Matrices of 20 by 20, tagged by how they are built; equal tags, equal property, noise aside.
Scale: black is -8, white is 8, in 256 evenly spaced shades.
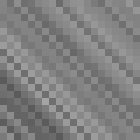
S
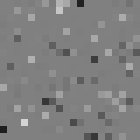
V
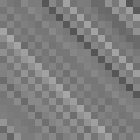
S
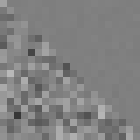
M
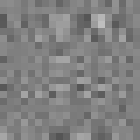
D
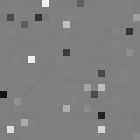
V
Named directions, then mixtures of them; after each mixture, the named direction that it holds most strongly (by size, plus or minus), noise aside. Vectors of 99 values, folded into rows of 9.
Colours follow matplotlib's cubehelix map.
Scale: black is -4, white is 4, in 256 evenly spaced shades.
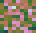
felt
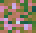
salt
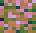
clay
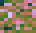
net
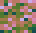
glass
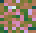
felt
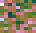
clay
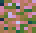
clay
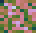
felt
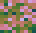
glass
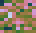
net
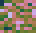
net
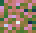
clay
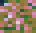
net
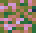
salt
